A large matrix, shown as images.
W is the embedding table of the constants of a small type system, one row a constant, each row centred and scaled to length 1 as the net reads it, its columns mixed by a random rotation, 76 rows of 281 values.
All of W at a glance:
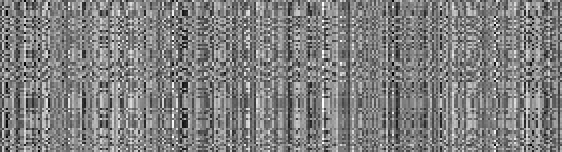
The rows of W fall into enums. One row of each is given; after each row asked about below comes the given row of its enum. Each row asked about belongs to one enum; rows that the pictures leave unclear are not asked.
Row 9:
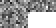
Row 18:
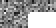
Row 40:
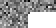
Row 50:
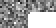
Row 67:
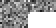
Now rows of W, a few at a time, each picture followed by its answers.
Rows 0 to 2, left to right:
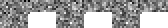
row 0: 40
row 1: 50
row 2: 50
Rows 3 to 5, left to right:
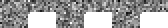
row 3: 67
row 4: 50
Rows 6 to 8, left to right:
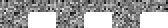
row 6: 18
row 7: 18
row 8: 40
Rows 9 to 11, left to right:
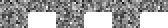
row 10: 50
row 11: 9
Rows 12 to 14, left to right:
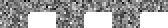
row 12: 40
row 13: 50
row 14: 9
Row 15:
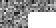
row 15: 18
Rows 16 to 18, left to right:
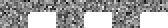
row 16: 40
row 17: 9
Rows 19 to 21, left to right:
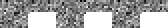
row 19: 18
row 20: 40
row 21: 18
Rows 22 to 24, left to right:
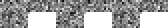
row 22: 9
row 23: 18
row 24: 9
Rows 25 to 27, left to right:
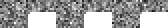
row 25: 50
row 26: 50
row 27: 67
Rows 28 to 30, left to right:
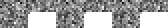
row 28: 50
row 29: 9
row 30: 9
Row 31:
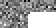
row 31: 40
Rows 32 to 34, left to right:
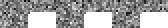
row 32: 40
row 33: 50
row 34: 18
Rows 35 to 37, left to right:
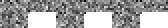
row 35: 9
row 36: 40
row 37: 40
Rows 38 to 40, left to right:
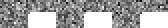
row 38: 50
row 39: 9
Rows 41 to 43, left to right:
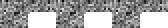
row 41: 18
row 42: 18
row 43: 18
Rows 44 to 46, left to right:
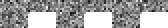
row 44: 9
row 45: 18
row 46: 67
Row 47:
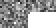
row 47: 50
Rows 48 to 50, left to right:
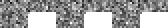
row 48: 9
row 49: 50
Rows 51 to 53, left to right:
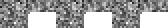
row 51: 50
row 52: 50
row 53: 50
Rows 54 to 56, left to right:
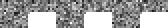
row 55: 50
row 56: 67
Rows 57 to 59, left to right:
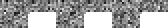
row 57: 18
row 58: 18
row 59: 9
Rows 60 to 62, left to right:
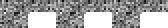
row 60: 18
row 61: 18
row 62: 18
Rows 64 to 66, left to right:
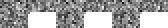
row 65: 9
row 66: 9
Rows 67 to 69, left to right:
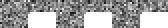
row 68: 18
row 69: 50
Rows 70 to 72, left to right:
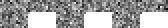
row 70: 9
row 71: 50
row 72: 40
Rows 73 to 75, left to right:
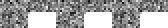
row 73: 9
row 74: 18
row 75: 9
